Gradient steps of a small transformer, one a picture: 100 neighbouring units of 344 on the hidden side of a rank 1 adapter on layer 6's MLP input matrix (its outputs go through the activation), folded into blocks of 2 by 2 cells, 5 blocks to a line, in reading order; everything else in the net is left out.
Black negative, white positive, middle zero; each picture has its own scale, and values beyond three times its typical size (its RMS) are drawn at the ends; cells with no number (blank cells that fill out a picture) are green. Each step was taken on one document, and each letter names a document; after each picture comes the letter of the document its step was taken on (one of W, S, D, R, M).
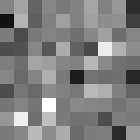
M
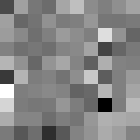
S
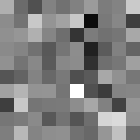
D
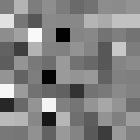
M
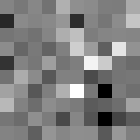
S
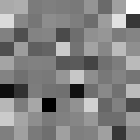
M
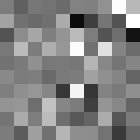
D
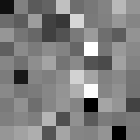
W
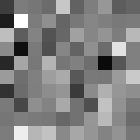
W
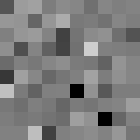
S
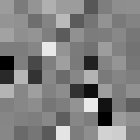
S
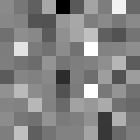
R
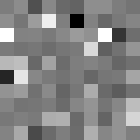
R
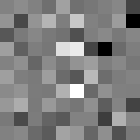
D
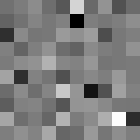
R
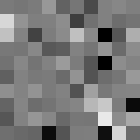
S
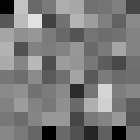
W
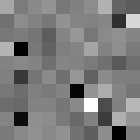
D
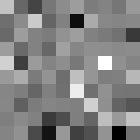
W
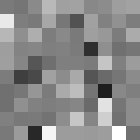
W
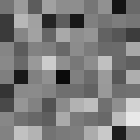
R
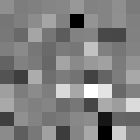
S
